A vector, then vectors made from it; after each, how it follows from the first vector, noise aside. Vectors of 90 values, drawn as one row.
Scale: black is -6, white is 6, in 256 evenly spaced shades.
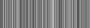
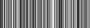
scaled up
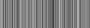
negated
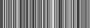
scaled up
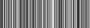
scaled up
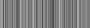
negated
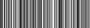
scaled up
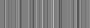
partly zeroed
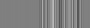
partly zeroed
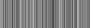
negated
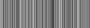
negated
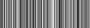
scaled up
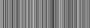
negated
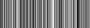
scaled up
